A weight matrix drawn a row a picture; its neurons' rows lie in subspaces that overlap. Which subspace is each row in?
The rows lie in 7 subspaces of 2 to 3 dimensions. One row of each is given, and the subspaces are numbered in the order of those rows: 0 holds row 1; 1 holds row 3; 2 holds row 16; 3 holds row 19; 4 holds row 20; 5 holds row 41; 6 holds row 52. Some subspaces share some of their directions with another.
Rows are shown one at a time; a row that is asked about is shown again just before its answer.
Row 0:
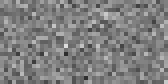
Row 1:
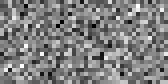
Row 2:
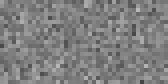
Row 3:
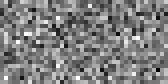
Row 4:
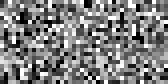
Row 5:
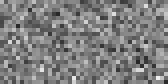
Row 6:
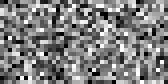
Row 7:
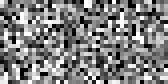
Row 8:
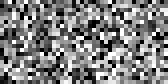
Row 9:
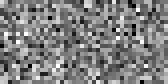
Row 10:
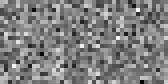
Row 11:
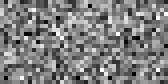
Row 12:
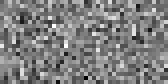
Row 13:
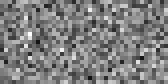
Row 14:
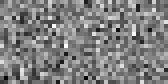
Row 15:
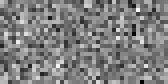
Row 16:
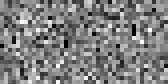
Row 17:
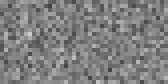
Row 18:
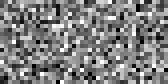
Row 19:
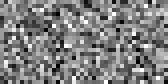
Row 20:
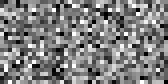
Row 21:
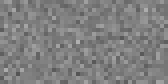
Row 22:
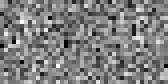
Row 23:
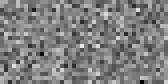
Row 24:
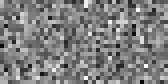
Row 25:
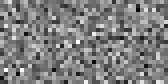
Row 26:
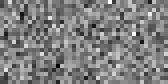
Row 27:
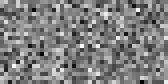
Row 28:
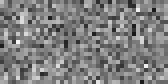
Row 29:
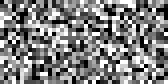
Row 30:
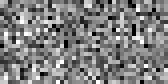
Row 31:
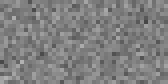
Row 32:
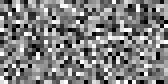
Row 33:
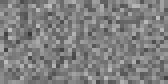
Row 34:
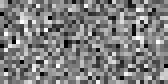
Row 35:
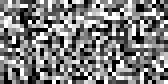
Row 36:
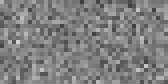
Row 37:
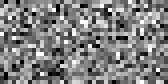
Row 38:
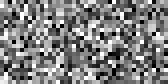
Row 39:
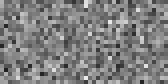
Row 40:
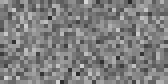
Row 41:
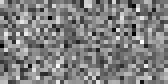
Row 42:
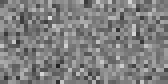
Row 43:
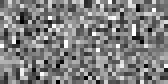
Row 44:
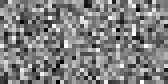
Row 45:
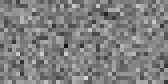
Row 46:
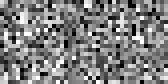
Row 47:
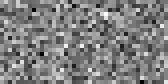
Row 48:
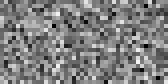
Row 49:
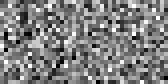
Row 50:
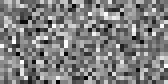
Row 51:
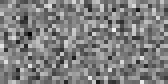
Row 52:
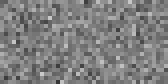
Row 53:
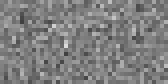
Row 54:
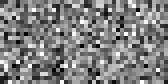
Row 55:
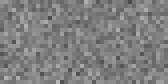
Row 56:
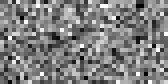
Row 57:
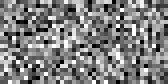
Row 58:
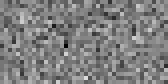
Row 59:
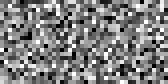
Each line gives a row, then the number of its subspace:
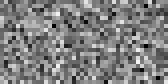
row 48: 3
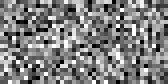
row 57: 2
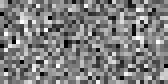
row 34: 4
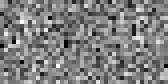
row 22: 4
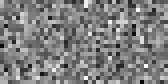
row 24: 1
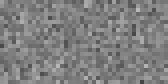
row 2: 1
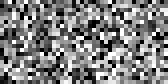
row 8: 0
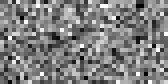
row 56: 2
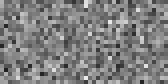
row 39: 1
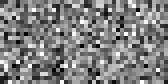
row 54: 4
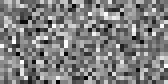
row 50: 2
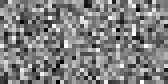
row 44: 3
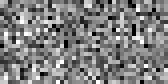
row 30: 1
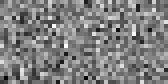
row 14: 4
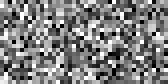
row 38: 0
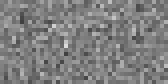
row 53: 5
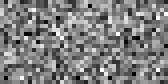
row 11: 1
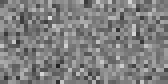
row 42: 6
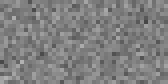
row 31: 4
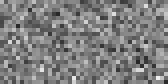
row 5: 3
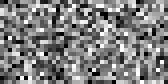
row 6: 2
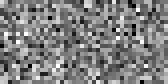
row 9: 5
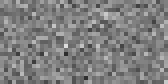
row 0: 4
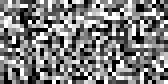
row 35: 5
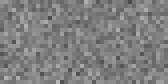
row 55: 6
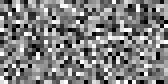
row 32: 6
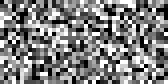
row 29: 3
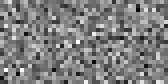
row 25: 6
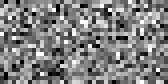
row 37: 5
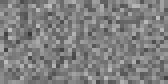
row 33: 6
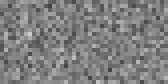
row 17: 0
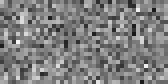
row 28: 3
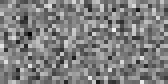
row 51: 0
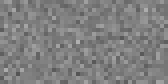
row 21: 6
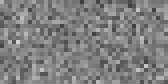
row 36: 3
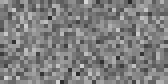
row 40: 6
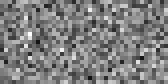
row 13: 0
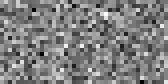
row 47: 2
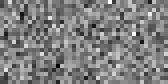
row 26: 0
